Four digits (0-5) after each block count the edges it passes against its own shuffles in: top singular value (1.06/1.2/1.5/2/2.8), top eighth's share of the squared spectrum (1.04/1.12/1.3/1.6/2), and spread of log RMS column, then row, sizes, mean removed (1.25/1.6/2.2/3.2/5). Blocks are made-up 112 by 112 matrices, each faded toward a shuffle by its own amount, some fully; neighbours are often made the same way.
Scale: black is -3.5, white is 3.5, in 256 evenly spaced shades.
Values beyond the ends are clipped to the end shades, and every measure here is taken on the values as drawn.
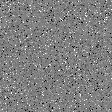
0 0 0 0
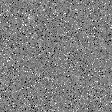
2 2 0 1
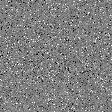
3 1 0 0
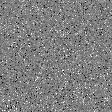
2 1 0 0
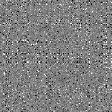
4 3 3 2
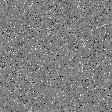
0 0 0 0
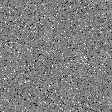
1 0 0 0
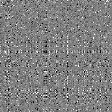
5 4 3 3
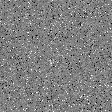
0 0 0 0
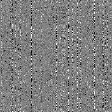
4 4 4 0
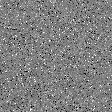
0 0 0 0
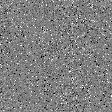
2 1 1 0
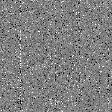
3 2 2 0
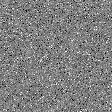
1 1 0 0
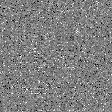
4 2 0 1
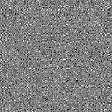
4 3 2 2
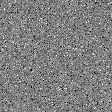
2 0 0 0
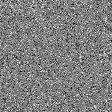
2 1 0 0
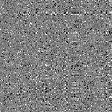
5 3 2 2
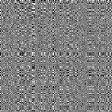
5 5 4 4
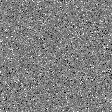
2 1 0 0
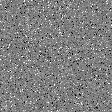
0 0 0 0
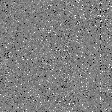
2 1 1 0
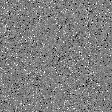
1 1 1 0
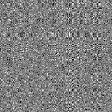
5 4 3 3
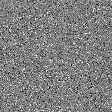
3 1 0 0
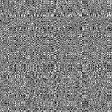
5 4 3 3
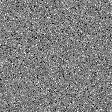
2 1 0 0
